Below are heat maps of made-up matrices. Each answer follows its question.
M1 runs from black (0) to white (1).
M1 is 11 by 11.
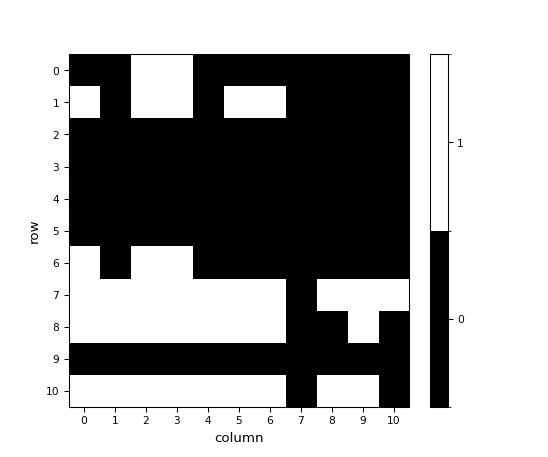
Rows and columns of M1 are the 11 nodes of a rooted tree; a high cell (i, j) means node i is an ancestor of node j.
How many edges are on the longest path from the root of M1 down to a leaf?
6
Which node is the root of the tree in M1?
7
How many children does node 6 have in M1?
1
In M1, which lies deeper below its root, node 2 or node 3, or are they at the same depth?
the same depth
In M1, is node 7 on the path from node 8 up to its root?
yes
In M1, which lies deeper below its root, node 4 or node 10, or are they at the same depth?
node 4
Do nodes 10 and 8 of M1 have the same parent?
no
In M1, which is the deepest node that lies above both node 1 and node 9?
8
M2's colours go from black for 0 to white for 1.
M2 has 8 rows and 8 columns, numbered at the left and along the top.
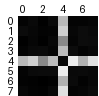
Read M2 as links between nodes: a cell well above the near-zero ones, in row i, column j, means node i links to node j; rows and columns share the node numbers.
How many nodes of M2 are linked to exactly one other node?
7
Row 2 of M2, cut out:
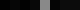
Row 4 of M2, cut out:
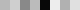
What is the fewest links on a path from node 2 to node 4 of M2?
1
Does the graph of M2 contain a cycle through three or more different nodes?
no
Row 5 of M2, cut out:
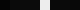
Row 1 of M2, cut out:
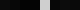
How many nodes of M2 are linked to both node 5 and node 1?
1
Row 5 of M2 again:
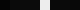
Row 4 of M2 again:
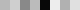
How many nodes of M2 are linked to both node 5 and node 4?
0
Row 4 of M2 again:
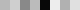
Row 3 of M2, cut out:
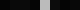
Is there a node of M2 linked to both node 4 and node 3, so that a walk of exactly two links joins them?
no
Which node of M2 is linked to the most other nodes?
node 4
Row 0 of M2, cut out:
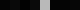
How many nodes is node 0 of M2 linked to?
1
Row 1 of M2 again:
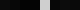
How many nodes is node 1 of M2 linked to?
1
